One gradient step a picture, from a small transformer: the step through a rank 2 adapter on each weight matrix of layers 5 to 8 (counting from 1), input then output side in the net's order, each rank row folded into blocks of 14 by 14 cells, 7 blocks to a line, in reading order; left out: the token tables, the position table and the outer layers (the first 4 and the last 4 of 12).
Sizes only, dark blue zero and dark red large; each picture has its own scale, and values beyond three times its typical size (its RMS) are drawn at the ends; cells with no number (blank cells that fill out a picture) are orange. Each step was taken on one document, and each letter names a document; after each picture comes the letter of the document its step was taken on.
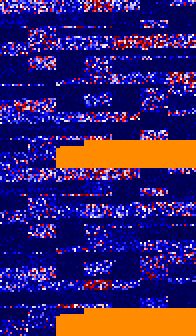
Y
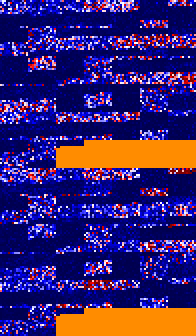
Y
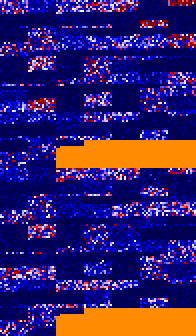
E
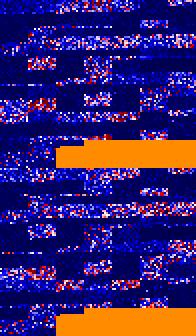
Y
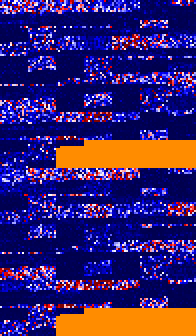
Y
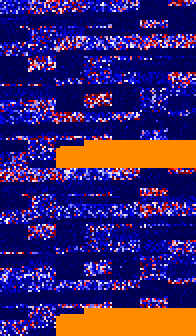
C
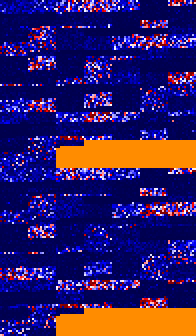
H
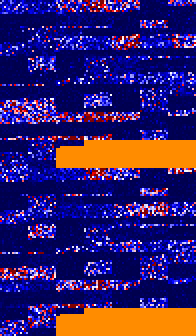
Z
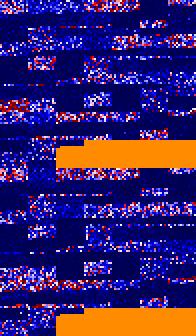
Z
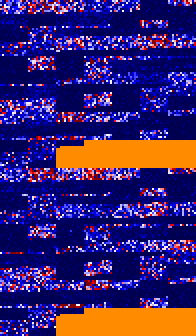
C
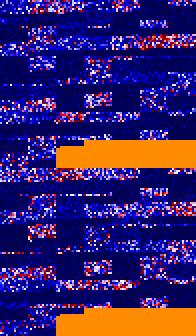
C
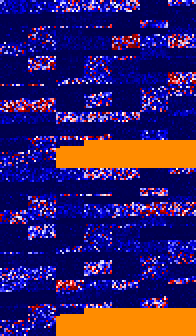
H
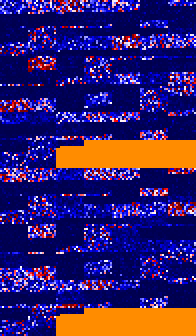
H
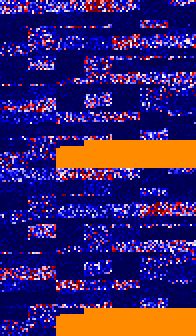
Y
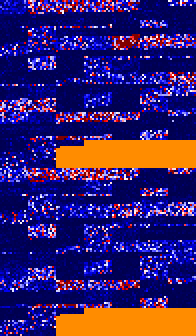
Y
